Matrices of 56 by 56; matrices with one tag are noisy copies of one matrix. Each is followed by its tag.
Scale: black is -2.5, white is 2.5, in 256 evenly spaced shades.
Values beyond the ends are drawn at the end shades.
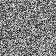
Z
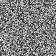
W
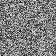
Z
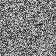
Z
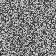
W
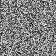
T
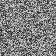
Z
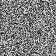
T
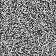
T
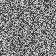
W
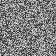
Z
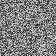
Z
